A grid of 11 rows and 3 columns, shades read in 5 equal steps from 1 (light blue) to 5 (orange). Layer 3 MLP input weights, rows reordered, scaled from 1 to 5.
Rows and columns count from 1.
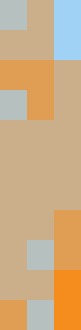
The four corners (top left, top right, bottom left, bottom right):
2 1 4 5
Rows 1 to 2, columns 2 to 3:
3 1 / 3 1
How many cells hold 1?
2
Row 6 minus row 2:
0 0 2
